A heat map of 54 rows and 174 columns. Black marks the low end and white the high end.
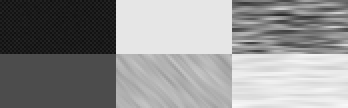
The table splits into 2 rows of 3 panels. Panel 1,1: very low, checkered, faint in contrast. Panel 1,2: very high, flat. Panel 1,3: middling, streaked across, strong in contrast. Panel 2,1: low, flat. Panel 2,2: high, slanting down to the right, faint in contrast. Panel 2,3: very high, streaked across, faint in contrast.
